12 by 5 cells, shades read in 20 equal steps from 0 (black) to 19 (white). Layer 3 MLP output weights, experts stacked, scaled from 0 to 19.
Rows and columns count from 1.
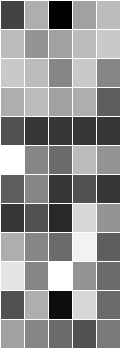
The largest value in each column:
19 14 19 18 15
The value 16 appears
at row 8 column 4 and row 11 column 4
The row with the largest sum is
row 2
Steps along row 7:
up down up down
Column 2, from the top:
13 11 14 14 4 10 10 6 10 10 13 10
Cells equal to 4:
7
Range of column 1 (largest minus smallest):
15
